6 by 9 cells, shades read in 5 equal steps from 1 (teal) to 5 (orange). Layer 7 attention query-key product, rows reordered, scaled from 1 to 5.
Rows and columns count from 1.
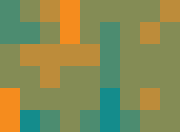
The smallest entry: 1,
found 3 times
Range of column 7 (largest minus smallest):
1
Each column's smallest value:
2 1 2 3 2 1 2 3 3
